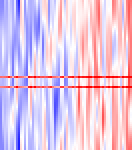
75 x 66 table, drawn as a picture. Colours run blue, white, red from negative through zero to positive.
Rows 39 and 44 stand out from the rest. The field climbs toward the right. Streaks run downward.
